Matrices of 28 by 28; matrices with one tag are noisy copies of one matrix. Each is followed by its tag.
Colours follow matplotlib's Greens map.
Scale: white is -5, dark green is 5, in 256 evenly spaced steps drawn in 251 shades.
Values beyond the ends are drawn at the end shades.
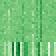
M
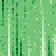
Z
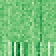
M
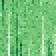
Z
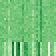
M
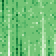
Z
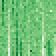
Z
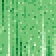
Z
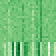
M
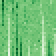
Z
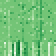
M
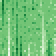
Z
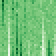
Z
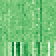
M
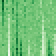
Z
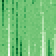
Z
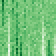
Z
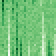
Z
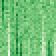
Z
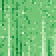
Z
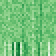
M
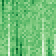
Z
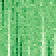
Z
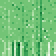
M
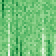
Z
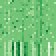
M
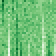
Z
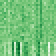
M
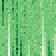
Z
